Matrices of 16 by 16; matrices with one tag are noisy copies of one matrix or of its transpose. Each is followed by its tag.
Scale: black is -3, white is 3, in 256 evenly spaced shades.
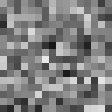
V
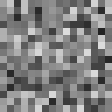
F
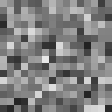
V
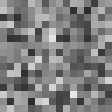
F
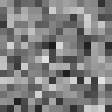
V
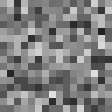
F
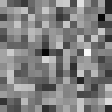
V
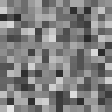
F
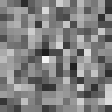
V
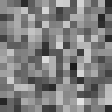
V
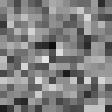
V
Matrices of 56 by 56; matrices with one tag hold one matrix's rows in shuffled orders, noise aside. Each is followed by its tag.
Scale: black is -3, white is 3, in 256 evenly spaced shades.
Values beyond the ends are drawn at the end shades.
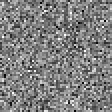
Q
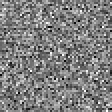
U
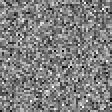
U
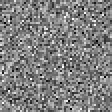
Q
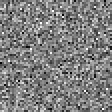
U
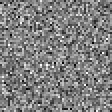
U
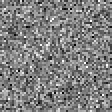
U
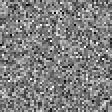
U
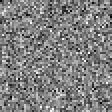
U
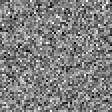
U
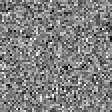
U
